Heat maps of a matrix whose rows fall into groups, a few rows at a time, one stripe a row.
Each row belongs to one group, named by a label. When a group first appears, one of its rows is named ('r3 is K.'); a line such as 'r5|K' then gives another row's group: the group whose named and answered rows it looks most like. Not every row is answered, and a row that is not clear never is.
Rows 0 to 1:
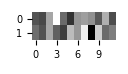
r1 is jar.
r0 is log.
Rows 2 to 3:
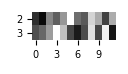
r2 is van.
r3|log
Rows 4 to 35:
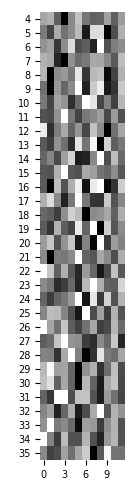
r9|van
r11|log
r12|van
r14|log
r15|log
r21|van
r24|jar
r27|log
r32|log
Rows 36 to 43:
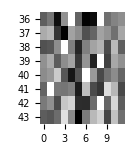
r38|log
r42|log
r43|log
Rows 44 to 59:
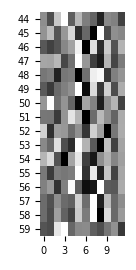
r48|log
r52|van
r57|jar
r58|jar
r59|log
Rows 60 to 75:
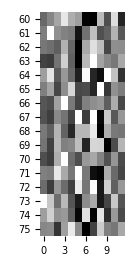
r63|log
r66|log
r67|jar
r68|jar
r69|van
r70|log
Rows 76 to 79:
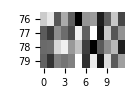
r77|jar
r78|log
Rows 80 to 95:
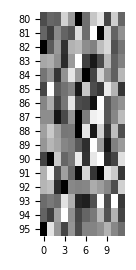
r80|log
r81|jar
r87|log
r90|van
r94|log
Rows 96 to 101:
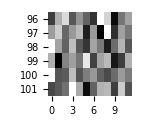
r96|van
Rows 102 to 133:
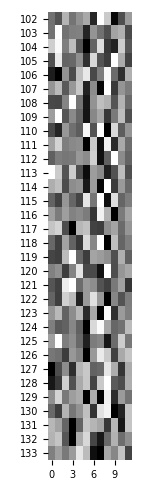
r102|van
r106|van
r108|log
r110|jar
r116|van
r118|jar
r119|log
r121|log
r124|log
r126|log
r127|van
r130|van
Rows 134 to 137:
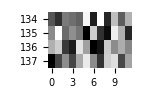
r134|jar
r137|van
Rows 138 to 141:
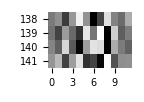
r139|jar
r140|jar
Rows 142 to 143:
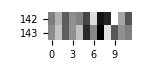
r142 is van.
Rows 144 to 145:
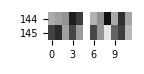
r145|van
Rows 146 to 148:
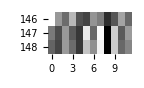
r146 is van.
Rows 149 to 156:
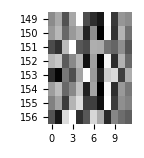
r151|log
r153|van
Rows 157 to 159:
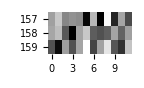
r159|van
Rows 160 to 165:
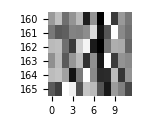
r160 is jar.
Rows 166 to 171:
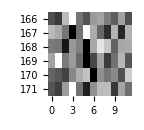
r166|log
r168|log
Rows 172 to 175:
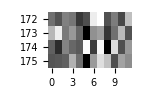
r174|jar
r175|log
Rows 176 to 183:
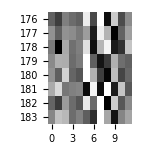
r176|jar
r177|van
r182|jar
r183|van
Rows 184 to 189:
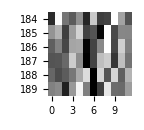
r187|log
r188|jar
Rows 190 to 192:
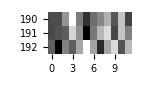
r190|log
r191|log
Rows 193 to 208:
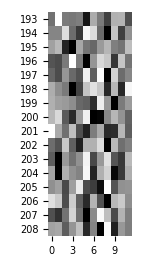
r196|log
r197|jar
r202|jar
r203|van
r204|van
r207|log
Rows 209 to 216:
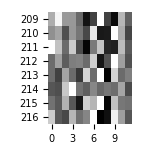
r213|jar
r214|log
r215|jar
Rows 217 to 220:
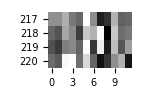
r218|jar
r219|jar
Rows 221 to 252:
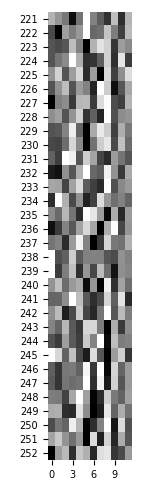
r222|van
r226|van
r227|van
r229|log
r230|log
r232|van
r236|van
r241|log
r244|jar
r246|jar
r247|jar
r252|van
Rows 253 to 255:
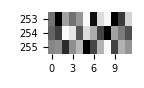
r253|van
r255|log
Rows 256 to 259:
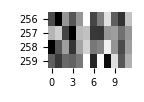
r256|van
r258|van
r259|jar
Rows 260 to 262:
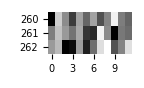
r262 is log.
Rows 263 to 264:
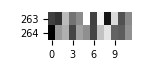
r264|van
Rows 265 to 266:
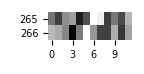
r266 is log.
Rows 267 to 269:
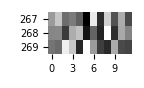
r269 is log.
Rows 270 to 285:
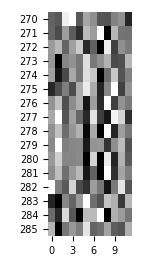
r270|log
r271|jar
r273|van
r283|van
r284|jar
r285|van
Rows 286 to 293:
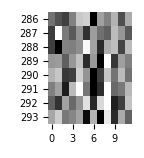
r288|van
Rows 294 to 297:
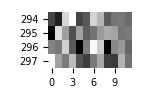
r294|log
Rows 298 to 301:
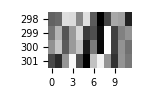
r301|log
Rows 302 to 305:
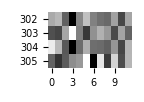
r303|log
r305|jar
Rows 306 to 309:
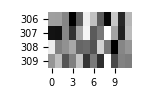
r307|van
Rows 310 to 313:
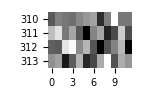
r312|log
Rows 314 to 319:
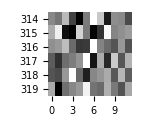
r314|jar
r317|jar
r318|log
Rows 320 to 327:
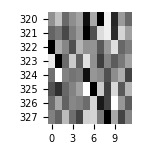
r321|log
